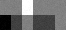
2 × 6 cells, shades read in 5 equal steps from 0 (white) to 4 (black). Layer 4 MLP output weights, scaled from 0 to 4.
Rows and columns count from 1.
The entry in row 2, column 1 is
4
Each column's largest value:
4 3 2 3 3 2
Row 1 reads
2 2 0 2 2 2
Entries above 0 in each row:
5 6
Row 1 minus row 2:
-2 -1 -2 -1 -1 0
